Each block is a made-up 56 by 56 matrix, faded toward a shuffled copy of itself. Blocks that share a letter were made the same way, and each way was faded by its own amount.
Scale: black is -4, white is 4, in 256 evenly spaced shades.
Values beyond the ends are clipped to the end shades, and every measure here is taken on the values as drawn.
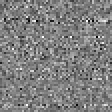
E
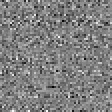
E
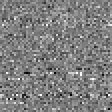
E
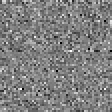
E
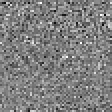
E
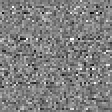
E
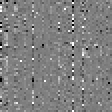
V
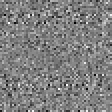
E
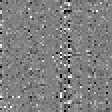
V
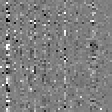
V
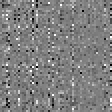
V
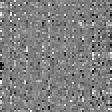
V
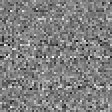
E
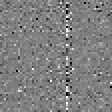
V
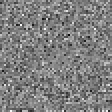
E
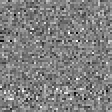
E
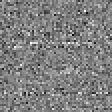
E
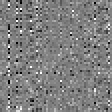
V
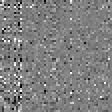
V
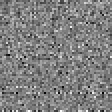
E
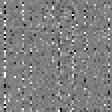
V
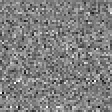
E
